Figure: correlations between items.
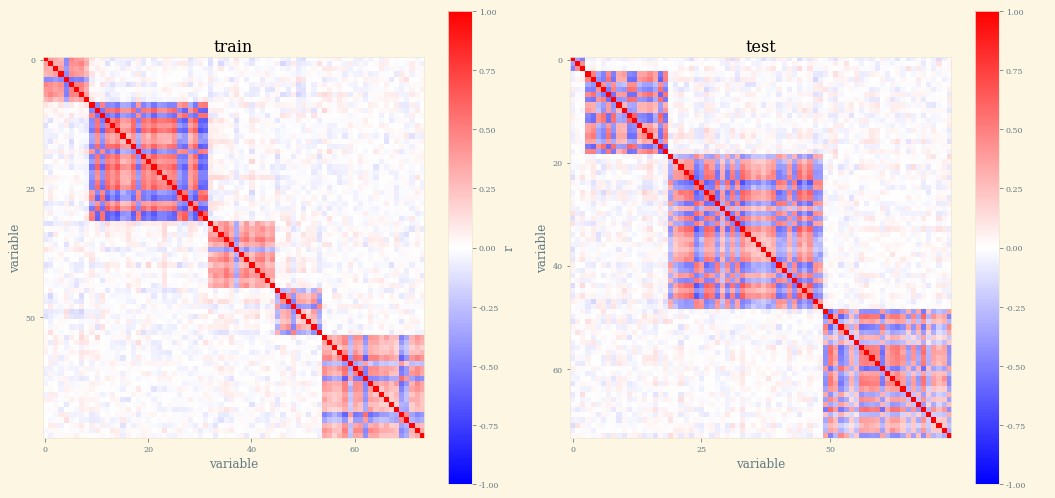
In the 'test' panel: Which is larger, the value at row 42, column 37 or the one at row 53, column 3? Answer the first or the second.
the first
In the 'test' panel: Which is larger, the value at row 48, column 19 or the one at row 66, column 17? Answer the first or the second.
the first
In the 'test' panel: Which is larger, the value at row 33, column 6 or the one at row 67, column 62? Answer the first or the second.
the first
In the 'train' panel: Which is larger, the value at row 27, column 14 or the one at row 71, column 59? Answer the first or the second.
the second
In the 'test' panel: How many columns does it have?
74
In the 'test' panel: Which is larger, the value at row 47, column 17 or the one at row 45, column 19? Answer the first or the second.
the first
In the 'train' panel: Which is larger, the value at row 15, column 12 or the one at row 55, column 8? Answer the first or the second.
the first
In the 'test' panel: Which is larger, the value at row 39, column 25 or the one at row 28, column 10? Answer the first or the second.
the second
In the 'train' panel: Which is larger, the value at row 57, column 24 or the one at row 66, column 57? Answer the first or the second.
the second
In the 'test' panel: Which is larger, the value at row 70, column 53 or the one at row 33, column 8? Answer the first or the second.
the second
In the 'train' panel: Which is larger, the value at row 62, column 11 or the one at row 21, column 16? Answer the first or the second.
the second
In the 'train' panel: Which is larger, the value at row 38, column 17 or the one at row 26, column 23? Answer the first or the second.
the first
